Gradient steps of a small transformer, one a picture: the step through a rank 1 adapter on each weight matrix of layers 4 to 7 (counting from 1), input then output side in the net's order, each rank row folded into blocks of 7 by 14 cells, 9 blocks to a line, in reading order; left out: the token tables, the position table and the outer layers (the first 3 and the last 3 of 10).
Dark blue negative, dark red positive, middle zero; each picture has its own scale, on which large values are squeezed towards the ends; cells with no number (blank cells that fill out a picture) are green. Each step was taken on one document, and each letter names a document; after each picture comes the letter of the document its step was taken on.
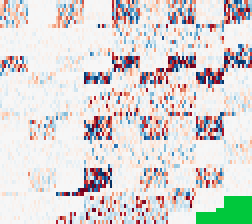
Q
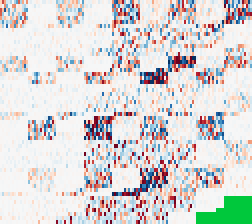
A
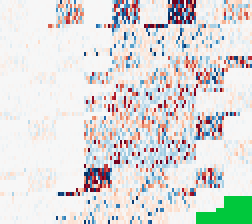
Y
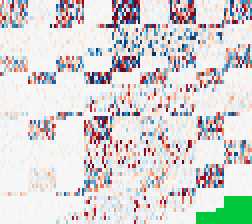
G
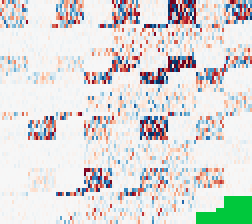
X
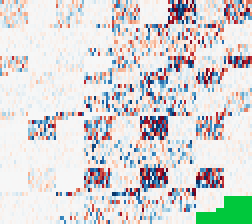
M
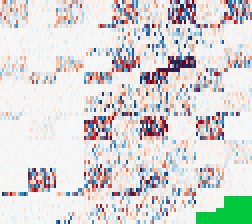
X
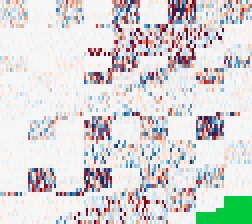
M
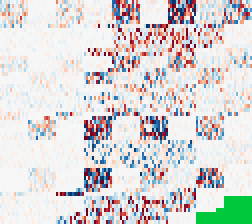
M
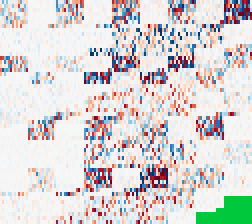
A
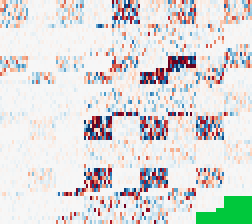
Q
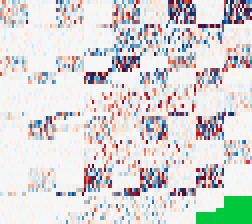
G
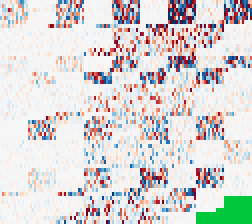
M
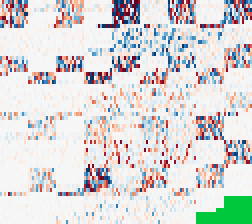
G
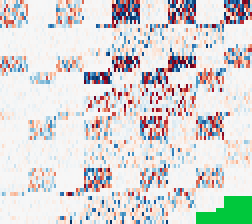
Q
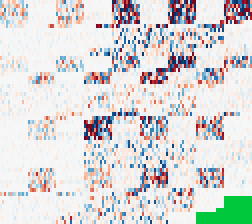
A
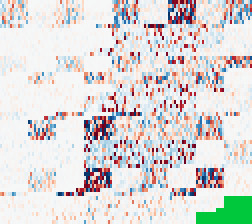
Y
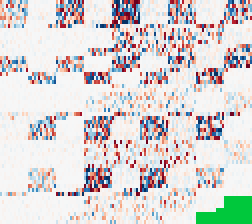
G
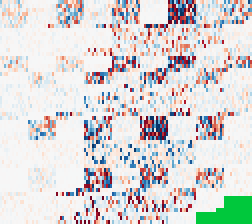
M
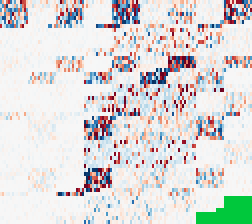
Y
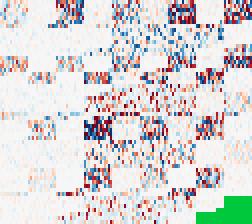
Q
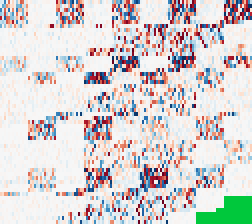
A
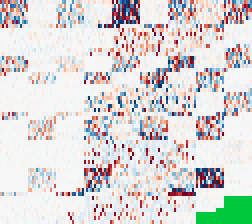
X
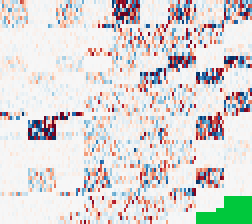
M
